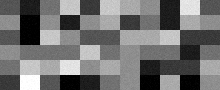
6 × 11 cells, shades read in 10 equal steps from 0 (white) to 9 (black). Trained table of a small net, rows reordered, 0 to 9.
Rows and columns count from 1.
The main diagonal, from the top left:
6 9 2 5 4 5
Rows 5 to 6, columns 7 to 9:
4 8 7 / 4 9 3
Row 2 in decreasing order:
9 8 8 7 5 4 4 4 4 3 3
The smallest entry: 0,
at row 6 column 2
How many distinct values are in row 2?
6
